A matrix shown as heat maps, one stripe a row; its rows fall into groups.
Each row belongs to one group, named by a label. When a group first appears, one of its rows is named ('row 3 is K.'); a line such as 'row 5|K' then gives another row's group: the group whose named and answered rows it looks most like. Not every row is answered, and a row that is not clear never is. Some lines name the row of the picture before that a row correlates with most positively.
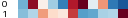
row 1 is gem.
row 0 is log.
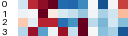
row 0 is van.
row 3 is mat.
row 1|van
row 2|van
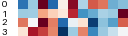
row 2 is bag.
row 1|gem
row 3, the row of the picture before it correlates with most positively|2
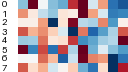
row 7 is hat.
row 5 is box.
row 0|log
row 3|bag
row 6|log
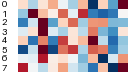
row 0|bag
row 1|mat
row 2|log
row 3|van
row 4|box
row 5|log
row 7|hat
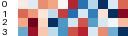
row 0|gem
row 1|hat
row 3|log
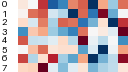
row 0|bag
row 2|hat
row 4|box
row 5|gem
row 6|bag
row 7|van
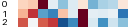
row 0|van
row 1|mat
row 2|van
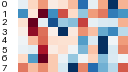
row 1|log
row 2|mat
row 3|van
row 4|gem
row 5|gem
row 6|van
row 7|bag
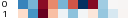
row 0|gem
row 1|van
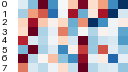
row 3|mat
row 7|box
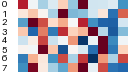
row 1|hat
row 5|bag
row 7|log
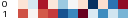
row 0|bag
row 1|van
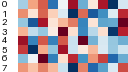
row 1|bag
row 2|gem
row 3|hat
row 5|box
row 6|log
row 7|bag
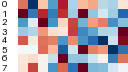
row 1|box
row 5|log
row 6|hat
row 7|mat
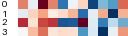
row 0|bag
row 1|hat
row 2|van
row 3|gem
